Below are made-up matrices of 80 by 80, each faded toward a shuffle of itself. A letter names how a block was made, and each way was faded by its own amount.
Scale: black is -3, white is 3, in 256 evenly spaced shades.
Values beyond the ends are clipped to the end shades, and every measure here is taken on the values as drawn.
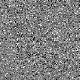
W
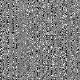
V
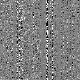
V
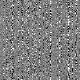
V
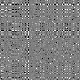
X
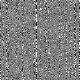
V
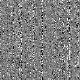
V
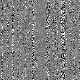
V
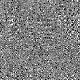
W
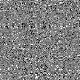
W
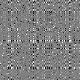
X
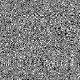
W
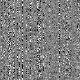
V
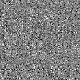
W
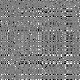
X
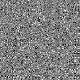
W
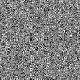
W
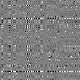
X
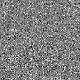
W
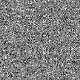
W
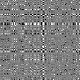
X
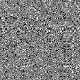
W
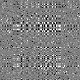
X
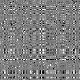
X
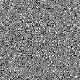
W
